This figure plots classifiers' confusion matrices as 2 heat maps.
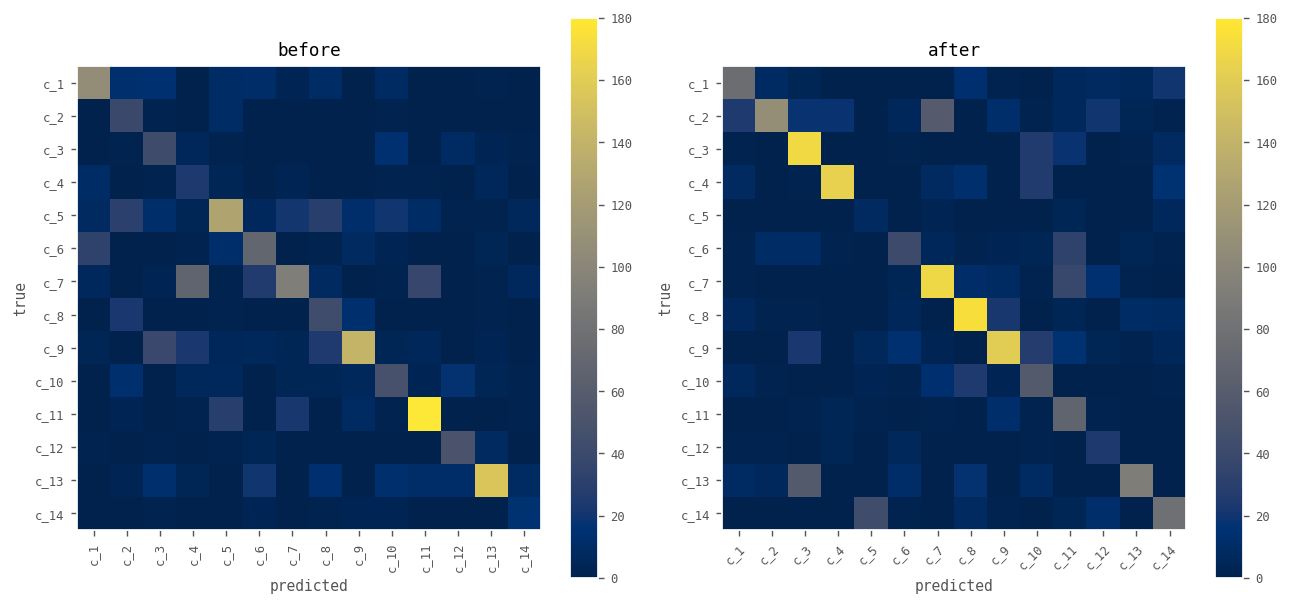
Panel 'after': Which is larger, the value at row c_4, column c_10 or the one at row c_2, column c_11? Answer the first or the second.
the first
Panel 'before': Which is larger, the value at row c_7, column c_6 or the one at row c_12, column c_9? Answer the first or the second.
the first
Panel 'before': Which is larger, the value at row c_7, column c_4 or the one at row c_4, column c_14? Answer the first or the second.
the first
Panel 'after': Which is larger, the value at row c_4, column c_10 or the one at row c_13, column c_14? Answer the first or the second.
the first
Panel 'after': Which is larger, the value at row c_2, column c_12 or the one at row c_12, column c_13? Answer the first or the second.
the first
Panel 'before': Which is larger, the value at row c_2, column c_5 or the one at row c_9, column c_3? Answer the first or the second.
the second
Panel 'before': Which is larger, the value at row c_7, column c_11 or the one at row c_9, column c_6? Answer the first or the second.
the first
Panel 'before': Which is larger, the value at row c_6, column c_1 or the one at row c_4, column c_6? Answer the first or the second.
the first
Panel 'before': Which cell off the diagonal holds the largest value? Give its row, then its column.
c_7, c_4
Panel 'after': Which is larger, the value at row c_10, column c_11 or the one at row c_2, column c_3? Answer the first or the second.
the second
